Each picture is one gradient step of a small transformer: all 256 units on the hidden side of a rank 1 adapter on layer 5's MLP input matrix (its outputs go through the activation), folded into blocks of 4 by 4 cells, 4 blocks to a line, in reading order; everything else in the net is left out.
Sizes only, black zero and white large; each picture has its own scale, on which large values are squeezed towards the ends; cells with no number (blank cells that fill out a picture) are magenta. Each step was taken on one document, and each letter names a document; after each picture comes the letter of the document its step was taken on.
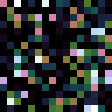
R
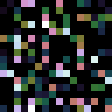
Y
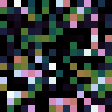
R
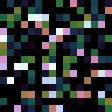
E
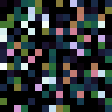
E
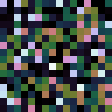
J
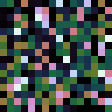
J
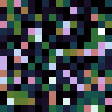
R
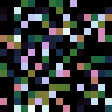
Y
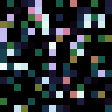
E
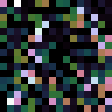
R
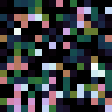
J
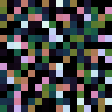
Y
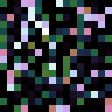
E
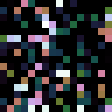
Y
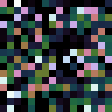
R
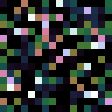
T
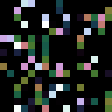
Y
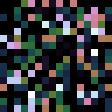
Y
